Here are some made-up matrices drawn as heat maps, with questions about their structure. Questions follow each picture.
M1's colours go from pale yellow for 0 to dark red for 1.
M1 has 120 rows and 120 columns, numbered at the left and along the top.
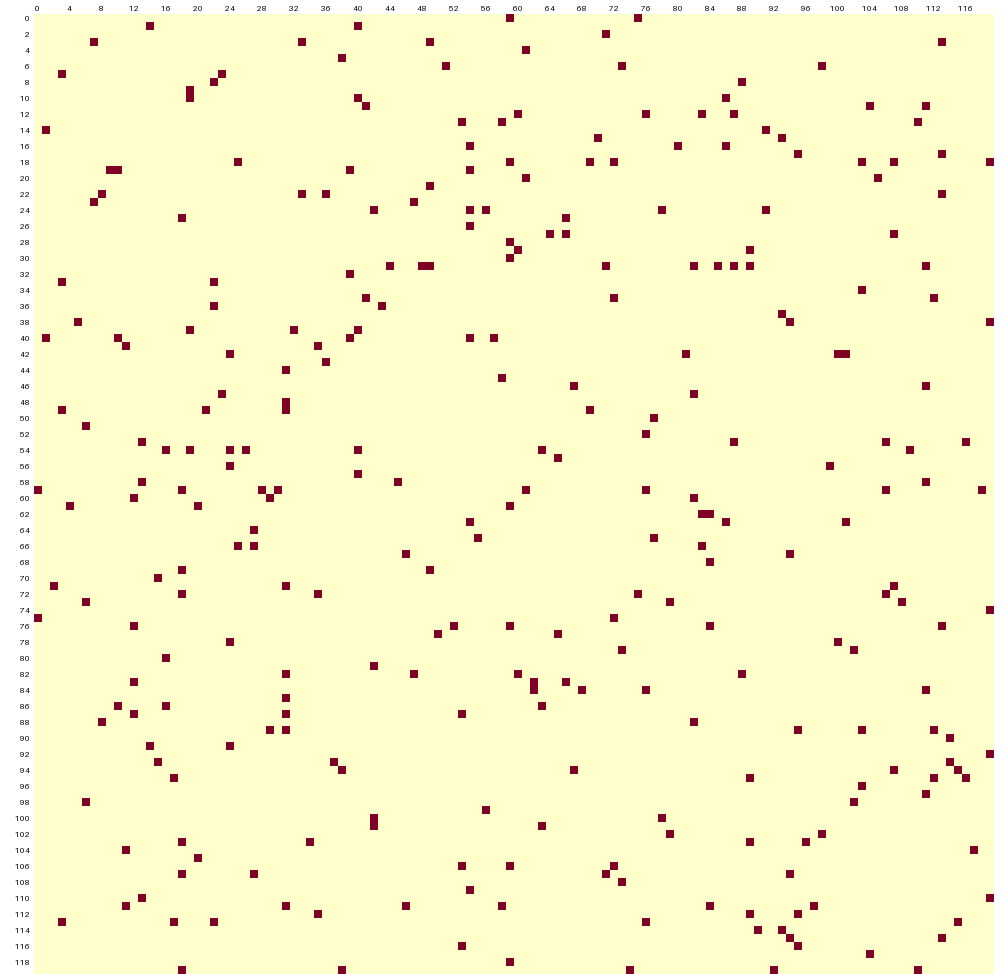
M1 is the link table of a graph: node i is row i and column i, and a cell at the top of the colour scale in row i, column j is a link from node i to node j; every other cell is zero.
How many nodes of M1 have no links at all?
0
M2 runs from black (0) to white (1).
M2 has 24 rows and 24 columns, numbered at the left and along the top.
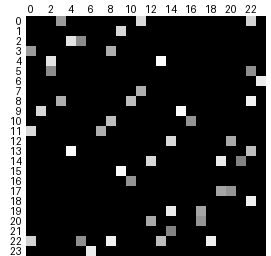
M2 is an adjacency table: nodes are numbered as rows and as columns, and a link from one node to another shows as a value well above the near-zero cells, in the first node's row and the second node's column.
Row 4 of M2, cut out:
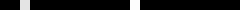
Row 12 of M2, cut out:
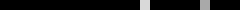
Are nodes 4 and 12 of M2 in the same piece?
no
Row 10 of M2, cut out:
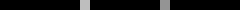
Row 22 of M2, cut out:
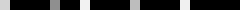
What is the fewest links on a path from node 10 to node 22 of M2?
2
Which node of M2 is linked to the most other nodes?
node 22
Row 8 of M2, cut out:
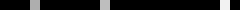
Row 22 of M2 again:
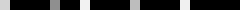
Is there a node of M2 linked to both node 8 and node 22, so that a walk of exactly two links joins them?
no
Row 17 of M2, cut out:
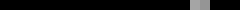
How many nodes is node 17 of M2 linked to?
2
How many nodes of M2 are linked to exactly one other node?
8
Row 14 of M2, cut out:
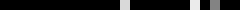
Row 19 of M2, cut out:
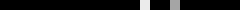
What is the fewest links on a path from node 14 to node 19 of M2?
1
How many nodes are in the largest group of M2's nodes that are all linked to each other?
2
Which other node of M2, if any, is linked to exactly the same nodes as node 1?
node 15
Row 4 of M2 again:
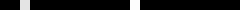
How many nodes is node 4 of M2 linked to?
2
